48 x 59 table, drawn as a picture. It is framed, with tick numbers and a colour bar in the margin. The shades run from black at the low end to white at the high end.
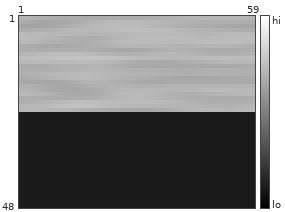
The table splits into 2 rows of 1 panel. Panel 1,1: high, streaked across, faint in contrast. Panel 2,1: very low, flat.
